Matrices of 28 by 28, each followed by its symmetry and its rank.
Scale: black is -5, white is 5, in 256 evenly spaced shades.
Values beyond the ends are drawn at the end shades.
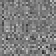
neither, rank five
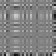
symmetric, rank one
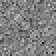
symmetric, full rank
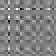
symmetric, rank two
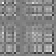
symmetric, rank two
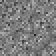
symmetric, full rank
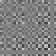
symmetric, rank two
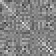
symmetric, rank five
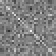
symmetric, rank five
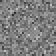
symmetric, full rank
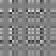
symmetric, rank one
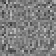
neither, rank five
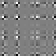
symmetric, rank one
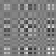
symmetric, rank one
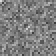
symmetric, full rank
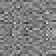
neither, rank five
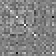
symmetric, rank five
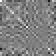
symmetric, rank five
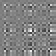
symmetric, rank two
